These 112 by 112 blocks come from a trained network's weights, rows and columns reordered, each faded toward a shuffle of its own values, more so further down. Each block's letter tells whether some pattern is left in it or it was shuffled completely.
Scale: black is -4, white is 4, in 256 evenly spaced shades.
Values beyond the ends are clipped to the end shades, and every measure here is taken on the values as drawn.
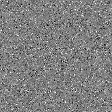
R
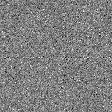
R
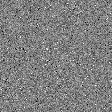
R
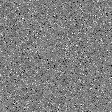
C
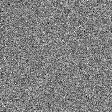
R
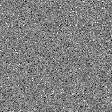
R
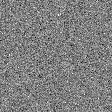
C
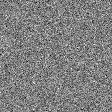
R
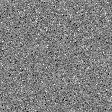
C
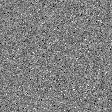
R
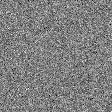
R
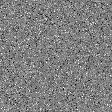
C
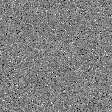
C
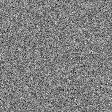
C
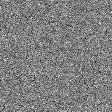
R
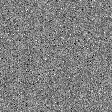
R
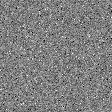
C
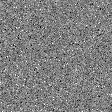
C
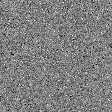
C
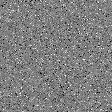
C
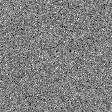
C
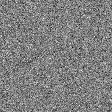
C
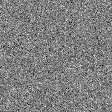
C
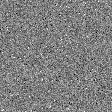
R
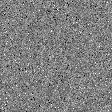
C
